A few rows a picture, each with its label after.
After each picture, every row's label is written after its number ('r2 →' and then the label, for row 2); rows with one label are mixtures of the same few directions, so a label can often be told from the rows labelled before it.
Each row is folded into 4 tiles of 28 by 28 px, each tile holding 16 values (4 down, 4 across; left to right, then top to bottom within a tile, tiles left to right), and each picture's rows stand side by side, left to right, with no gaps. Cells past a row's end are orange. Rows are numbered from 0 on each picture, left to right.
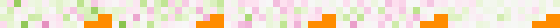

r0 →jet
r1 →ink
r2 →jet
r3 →jet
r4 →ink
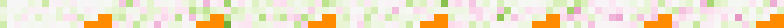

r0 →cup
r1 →jet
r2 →cup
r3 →cup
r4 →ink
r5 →ink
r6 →cup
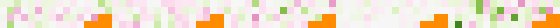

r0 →ink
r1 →jet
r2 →cup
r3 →cup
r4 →ink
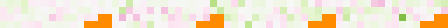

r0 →ink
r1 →ink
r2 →jet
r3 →cup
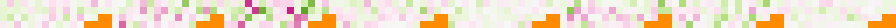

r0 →jet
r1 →ink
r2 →jet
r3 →ink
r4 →cup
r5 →ink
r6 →jet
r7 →cup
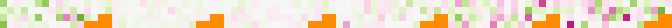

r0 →cup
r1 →cup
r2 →ink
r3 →ink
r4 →jet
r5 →ink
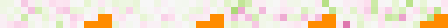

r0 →jet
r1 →ink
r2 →ink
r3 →ink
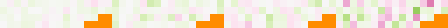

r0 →jet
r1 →cup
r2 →jet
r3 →jet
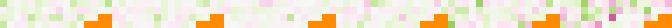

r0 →cup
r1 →jet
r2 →cup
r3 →cup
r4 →cup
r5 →ink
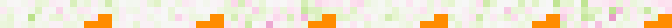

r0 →cup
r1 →cup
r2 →jet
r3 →ink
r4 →cup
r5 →ink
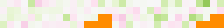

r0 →cup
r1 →jet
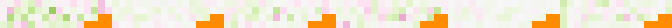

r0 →ink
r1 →jet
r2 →ink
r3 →ink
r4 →ink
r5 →cup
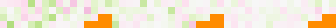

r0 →ink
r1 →cup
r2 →jet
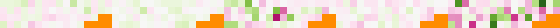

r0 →ink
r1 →jet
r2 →ink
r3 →jet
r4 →jet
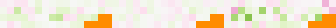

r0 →ink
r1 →jet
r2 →ink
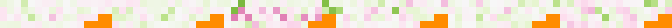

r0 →ink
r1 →ink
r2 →ink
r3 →cup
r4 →cup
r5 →jet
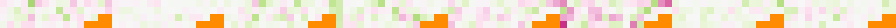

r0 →cup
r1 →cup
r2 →cup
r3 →cup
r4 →cup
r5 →cup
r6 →cup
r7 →ink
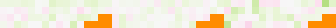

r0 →jet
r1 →cup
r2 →cup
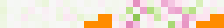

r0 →cup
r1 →jet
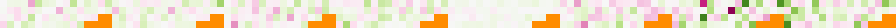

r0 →cup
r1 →cup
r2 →ink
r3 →ink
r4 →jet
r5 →jet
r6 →cup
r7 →cup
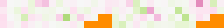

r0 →cup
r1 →jet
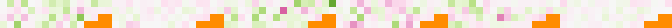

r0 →jet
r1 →jet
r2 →cup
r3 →jet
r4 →ink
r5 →cup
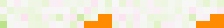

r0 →cup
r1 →jet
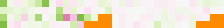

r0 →cup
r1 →jet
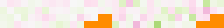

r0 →jet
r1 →jet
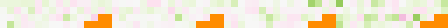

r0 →ink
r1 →cup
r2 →jet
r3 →cup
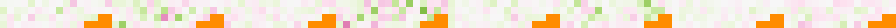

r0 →cup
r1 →ink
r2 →cup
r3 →ink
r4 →cup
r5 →jet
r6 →jet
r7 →jet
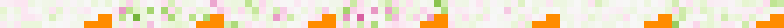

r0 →ink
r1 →ink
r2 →ink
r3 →ink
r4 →cup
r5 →cup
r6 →cup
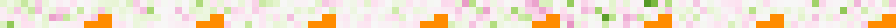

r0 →ink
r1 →jet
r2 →cup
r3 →cup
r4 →jet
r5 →jet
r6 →jet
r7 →cup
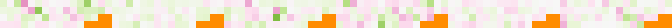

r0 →jet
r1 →jet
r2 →ink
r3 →jet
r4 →jet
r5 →cup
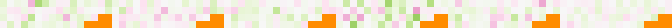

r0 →cup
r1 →ink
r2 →ink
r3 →jet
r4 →jet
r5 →ink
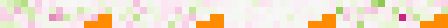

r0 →ink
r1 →jet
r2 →cup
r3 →cup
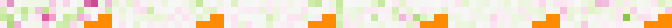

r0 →jet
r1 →jet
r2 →jet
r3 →cup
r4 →jet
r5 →cup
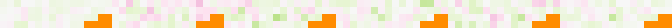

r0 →jet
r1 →jet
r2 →ink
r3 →jet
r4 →jet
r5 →ink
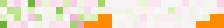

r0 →cup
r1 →cup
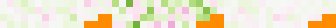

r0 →jet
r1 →jet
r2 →ink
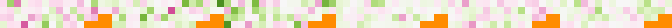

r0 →jet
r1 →cup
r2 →cup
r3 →cup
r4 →jet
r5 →jet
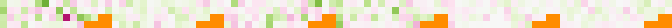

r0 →cup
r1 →jet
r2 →jet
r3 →cup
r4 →cup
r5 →jet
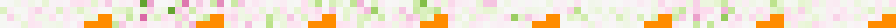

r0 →cup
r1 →cup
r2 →jet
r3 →jet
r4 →cup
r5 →ink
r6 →ink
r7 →ink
